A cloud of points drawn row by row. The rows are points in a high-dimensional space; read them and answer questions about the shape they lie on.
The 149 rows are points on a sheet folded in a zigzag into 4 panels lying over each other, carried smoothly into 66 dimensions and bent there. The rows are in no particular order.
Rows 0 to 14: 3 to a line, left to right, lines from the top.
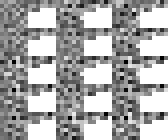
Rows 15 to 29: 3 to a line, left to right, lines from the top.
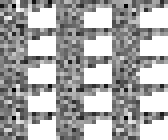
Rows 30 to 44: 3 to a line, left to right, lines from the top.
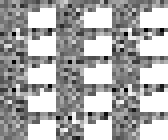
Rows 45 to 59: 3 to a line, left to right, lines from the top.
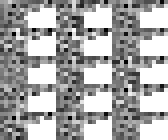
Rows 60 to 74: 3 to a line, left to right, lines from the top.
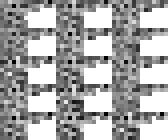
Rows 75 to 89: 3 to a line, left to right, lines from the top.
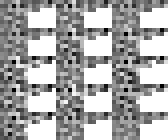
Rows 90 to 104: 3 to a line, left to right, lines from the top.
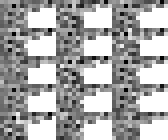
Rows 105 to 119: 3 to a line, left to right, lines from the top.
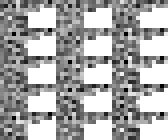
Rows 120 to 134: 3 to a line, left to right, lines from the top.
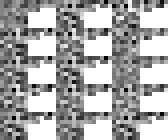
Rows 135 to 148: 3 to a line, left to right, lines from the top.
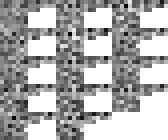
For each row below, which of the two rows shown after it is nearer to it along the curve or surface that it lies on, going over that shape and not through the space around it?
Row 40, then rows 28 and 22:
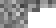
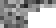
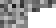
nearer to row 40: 28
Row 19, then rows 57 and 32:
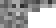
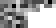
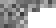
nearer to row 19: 32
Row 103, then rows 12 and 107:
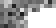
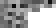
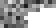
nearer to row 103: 107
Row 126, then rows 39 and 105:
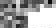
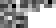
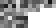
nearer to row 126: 39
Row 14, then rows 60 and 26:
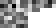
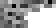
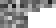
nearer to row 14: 26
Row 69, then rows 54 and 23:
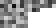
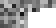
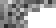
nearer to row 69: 54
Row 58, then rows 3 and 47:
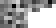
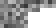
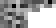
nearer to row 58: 47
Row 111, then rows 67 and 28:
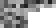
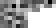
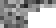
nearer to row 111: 28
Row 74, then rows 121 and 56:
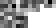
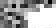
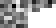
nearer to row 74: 56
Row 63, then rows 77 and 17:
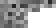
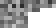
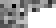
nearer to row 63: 17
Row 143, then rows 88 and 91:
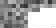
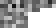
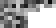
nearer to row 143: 91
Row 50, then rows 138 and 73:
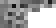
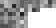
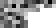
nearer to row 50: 138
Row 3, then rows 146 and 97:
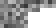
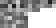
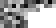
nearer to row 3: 97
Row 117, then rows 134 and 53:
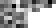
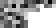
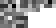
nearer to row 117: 134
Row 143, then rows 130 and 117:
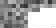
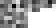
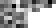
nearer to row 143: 117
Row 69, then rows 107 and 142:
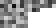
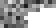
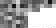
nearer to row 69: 142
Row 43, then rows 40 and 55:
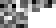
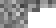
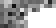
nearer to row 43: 40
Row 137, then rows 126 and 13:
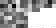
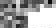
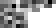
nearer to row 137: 126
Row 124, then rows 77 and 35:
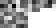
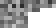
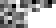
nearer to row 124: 77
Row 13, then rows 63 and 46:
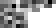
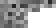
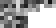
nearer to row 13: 63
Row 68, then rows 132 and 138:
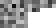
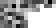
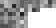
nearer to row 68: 138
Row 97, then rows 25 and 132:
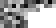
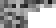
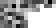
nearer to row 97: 132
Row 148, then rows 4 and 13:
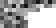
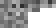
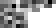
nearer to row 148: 13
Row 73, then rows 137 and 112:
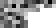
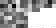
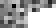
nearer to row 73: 112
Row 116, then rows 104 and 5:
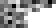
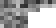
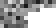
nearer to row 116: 5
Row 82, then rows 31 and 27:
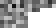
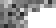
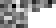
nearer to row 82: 27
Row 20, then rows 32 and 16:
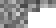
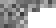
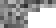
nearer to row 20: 32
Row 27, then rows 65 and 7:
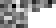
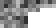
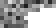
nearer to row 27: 65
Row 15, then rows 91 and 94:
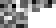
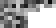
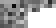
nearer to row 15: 94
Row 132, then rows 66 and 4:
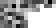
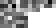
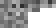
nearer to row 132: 4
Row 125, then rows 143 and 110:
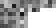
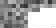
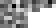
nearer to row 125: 143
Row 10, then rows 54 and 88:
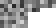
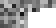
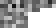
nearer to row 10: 88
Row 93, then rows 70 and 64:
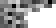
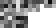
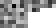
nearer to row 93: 64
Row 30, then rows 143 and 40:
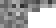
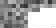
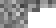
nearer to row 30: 40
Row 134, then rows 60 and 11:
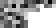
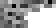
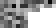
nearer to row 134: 60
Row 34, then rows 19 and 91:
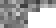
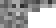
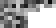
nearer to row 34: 19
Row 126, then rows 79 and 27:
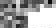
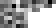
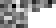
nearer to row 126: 27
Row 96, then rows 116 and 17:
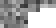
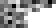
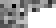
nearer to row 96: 17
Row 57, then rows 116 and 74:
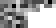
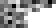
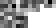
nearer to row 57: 116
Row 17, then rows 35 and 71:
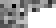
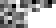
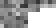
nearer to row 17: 35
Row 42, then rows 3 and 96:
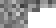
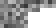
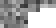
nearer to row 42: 96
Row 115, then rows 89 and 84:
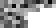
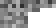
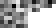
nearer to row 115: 84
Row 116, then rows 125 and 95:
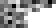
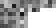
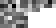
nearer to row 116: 125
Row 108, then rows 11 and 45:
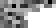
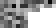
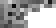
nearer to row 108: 45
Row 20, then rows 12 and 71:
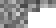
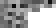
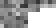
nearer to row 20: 71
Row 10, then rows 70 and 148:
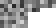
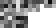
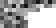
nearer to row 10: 70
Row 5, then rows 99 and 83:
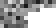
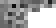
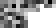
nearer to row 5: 83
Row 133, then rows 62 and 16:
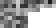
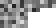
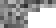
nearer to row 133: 16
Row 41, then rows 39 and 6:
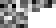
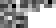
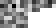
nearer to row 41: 6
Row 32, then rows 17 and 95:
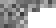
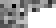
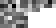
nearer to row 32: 17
